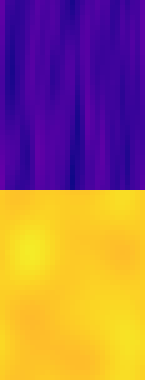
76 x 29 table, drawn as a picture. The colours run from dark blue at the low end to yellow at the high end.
The table splits into 2 rows of 1 panel. Panel 1,1: very low, streaked downward, faint in contrast. Panel 2,1: very high, smooth, faint in contrast.
